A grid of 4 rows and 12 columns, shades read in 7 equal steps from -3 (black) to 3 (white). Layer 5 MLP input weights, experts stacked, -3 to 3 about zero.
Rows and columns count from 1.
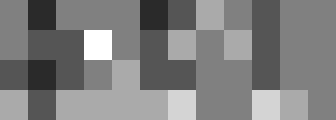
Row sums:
-5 1 -6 9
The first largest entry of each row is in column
8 4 5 7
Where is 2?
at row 4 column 7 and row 4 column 10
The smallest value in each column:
-1 -2 -1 0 0 -2 -1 0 0 -1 0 0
